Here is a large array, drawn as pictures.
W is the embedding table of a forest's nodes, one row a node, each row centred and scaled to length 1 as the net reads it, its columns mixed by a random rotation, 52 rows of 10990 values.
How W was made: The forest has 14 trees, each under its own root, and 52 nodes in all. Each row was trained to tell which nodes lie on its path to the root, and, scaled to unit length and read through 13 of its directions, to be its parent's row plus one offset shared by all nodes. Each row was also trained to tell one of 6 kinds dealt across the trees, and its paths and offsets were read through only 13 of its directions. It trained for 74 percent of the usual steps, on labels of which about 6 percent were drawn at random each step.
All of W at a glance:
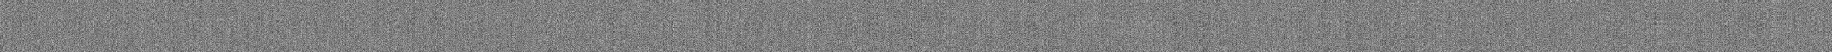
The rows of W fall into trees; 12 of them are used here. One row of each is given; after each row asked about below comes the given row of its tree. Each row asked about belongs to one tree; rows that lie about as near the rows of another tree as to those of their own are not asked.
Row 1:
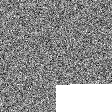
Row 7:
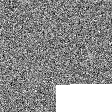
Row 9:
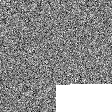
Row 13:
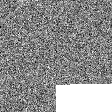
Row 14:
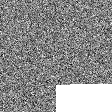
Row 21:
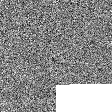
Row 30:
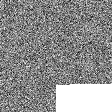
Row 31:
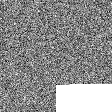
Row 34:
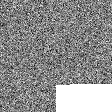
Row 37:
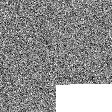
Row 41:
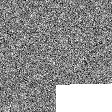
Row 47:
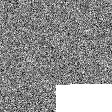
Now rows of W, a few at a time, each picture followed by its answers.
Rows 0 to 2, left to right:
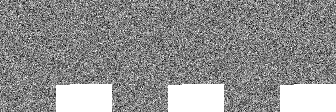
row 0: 21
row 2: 1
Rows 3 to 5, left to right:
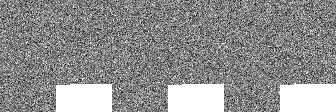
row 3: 9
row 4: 34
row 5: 47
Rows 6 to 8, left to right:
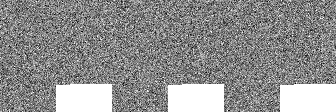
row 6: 14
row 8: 31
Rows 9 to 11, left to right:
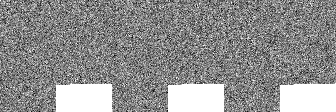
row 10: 31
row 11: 37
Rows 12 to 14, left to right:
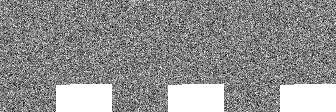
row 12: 14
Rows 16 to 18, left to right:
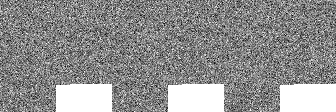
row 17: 14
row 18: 7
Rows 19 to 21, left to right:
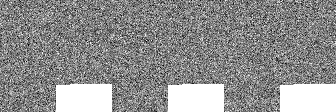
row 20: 9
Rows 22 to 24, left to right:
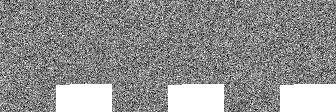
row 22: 30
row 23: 13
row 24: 7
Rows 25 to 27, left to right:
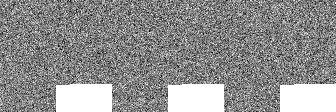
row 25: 1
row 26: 21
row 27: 41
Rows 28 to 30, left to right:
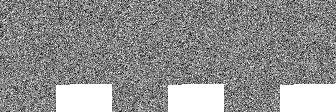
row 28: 1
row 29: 7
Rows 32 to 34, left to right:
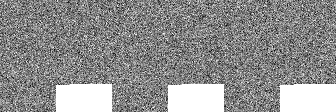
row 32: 31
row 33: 30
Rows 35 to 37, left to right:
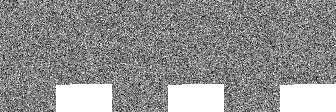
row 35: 7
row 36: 30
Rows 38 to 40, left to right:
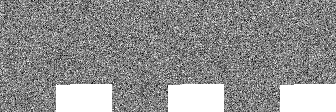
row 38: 47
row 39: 14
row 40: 37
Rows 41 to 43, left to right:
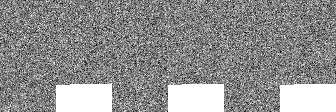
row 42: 37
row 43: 34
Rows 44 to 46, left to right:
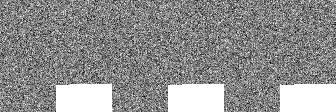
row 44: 37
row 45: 41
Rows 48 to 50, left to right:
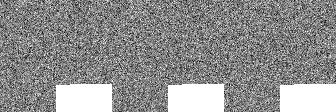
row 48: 13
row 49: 13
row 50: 1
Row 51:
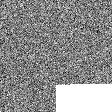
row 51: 41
